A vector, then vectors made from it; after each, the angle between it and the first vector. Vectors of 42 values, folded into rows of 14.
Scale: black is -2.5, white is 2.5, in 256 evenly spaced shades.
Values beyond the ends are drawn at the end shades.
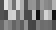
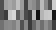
nearly parallel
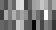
partly aligned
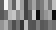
nearly parallel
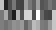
nearly opposite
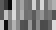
orthogonal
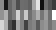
partly opposed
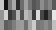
nearly opposite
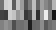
nearly parallel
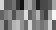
partly opposed
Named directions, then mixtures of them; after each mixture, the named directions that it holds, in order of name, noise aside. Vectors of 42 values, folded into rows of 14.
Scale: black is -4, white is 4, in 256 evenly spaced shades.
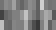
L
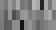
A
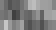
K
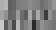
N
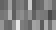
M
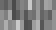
K, L, M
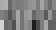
L, N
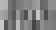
N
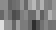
K, L, N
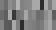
A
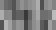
K, L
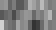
K, L, N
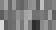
L, N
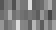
M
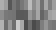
K, N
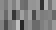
A, M, N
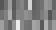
M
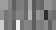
M, N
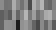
L, M, N
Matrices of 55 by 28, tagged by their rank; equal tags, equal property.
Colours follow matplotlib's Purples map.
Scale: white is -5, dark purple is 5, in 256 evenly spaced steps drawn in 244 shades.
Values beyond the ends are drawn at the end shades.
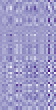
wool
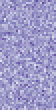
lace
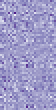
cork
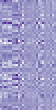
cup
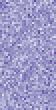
lace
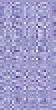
cup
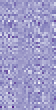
cork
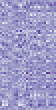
cork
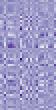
cup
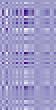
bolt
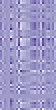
wool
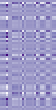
bolt
